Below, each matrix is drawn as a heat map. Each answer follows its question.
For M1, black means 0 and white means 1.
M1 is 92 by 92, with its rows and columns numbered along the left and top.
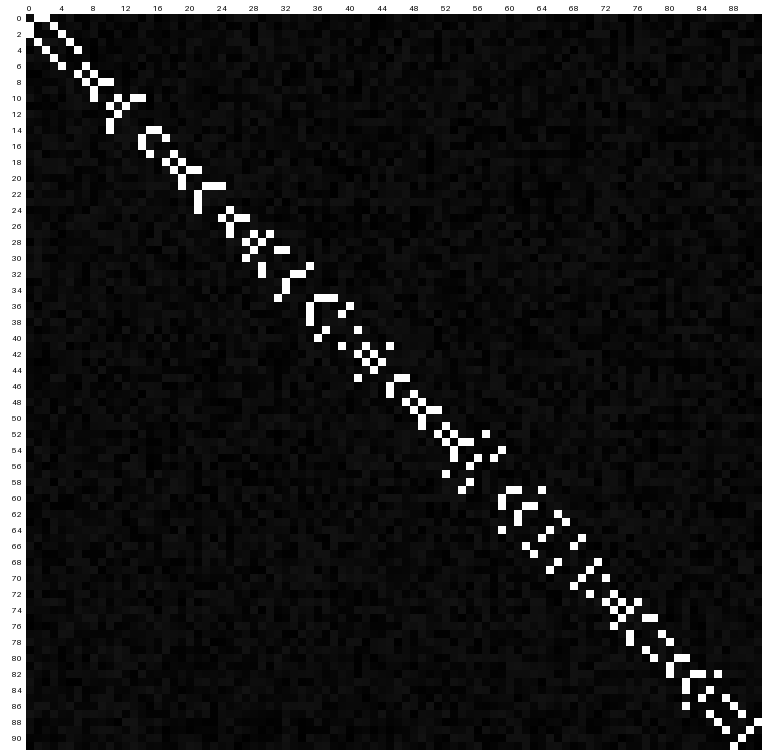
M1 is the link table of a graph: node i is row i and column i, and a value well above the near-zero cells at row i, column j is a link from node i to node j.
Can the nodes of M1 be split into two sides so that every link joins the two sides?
yes
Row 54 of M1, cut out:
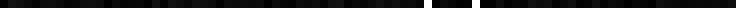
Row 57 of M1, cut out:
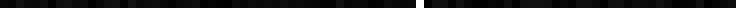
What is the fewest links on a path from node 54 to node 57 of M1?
3
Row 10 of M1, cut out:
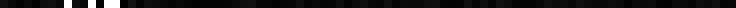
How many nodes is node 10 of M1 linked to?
4
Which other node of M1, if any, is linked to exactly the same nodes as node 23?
node 22
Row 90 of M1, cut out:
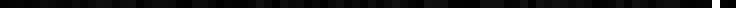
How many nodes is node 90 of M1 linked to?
1
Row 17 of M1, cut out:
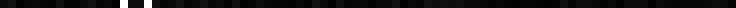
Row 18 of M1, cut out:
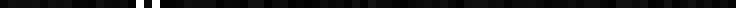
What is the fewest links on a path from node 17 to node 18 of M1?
1
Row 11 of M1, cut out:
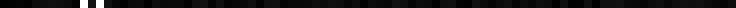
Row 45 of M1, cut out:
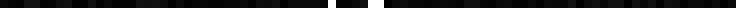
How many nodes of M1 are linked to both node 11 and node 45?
0
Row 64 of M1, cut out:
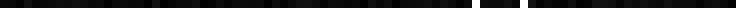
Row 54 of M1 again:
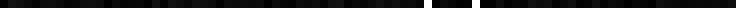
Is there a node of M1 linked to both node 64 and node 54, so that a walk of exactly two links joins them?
yes
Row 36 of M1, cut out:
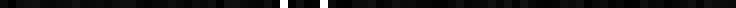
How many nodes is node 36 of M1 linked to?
2
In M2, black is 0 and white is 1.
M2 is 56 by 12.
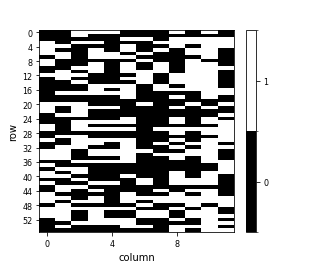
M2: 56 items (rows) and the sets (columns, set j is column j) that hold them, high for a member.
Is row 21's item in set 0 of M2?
yes
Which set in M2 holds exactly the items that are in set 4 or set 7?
3
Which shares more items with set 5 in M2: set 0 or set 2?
set 0
